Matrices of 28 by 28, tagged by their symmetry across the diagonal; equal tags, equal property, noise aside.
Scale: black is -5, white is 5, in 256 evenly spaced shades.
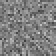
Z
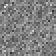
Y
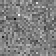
Z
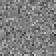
Z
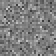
Y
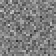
Y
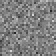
Z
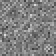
Y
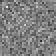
Y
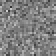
Z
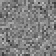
Y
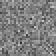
Z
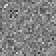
Y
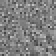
Z
